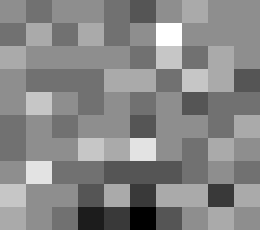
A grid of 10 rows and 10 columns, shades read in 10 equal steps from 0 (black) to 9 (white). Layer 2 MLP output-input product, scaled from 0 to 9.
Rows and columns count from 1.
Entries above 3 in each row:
9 10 10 9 9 9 10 7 7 6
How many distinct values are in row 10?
7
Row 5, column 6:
4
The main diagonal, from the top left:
5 6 5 4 5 3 5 4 2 5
